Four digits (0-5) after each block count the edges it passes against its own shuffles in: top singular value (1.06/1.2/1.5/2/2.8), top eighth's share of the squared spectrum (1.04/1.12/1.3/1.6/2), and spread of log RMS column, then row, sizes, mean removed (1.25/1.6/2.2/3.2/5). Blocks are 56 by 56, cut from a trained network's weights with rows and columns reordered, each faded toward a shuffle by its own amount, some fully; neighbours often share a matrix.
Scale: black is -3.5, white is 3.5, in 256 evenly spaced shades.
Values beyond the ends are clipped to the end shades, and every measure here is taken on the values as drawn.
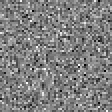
0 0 0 0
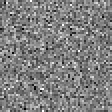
1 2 0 0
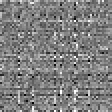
3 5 3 2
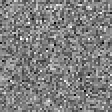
0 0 0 0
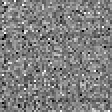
2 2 2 0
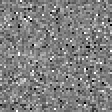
1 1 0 0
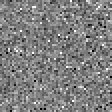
0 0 0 0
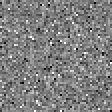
0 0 0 0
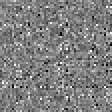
3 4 2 2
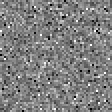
0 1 0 0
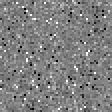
1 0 0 0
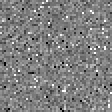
1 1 0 0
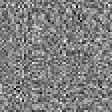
4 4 1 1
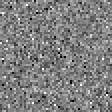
0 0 0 0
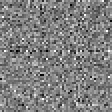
3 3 1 2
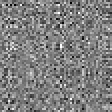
4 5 3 2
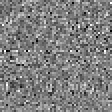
3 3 0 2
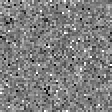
0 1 0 0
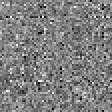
3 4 1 2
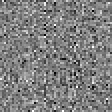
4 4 2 2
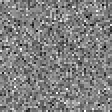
1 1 0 0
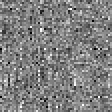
3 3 1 1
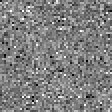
2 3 0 1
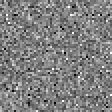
2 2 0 1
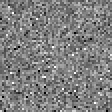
1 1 0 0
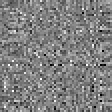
3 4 2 2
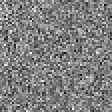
3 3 1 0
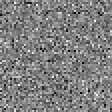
2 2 0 1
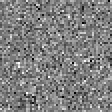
3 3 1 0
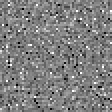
2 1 0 0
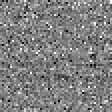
2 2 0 0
